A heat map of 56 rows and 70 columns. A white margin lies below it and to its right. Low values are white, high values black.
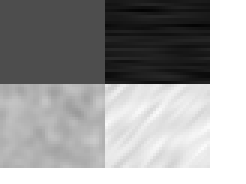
The table splits into 2 rows of 2 panels. Panel 1,1: high, flat. Panel 1,2: very high, streaked across, faint in contrast. Panel 2,1: low, blotchy, faint in contrast. Panel 2,2: very low, slanting up to the right, faint in contrast.
